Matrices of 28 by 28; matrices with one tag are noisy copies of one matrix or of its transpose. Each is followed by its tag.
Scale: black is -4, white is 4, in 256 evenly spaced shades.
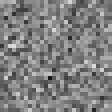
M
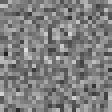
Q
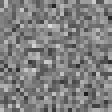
Q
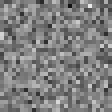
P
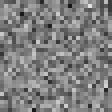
P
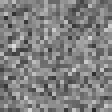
M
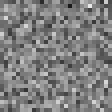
P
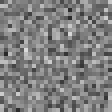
Q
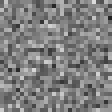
Q
